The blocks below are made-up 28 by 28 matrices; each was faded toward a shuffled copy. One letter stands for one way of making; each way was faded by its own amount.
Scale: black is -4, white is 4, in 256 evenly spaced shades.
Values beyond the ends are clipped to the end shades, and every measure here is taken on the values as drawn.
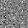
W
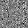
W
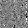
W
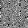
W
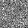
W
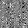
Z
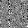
W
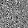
W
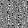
W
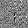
W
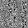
W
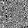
W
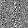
W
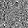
Z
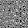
Z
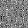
Z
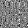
Z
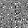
Z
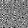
Z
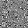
Z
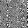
W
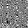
Z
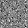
W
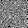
Z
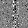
W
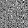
W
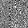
W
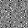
Z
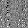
Z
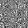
Z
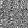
Z
